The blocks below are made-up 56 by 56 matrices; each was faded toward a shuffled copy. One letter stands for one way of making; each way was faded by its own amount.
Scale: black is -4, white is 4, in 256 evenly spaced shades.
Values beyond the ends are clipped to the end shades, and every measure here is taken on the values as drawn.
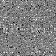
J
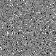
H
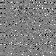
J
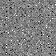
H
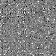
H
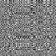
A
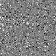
J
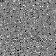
H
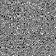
J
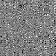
J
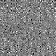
J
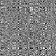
A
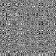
A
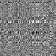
A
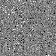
H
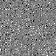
J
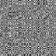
A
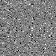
H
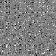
J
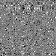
J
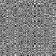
A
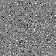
H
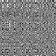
A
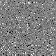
H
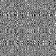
A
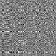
A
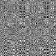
A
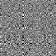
A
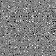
J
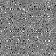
J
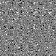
J
